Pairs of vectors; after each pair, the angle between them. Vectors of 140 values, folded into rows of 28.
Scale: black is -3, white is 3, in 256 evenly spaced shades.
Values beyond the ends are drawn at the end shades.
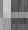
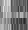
nearly parallel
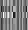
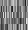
partly aligned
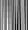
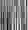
nearly opposite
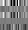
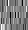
orthogonal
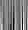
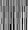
nearly parallel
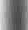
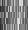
partly opposed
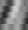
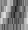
nearly opposite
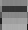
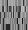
orthogonal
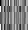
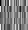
nearly parallel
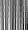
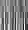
nearly parallel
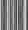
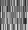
partly opposed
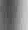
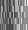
partly aligned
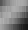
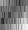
nearly opposite
